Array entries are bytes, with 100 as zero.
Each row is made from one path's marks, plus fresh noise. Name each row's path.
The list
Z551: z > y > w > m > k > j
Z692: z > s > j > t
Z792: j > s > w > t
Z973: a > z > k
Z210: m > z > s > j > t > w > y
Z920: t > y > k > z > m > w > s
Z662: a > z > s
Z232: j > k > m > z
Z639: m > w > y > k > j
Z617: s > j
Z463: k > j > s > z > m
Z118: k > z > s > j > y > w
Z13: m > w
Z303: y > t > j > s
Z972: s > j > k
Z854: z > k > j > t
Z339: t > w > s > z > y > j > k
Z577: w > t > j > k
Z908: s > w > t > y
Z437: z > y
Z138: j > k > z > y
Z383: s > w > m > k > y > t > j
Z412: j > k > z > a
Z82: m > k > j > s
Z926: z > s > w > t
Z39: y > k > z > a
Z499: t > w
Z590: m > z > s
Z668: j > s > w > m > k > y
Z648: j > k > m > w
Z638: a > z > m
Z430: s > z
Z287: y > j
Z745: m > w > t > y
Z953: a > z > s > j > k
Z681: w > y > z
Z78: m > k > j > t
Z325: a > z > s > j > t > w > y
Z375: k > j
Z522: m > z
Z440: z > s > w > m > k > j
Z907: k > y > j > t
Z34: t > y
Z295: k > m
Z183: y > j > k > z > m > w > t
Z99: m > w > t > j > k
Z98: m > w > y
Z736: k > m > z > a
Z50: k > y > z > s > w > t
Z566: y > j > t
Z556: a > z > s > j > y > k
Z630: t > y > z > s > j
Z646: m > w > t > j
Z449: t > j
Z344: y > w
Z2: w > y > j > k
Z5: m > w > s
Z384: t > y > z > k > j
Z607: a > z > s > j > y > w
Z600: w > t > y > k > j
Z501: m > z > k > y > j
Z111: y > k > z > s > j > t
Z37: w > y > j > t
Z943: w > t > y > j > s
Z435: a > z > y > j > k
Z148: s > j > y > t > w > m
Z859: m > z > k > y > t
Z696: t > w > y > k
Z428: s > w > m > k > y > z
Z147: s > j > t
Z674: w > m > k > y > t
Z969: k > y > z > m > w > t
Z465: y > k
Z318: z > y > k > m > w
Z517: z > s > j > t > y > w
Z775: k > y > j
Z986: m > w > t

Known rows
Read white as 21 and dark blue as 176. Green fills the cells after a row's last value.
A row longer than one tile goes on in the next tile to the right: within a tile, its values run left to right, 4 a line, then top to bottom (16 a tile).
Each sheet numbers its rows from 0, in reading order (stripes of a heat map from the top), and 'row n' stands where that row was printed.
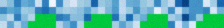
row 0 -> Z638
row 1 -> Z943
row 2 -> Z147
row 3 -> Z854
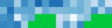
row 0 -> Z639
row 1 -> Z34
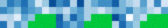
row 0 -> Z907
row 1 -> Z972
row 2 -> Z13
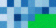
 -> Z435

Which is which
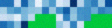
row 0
Z465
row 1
Z183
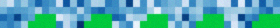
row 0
Z440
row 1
Z39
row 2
Z646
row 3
Z662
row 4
Z556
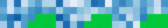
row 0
Z926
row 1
Z5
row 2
Z37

